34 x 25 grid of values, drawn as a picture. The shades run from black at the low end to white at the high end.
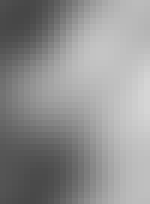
Slope: up to the right. Ninth with the highest average: middle right. Odd rows or columns: none. Grain: smooth. Stripes: none.
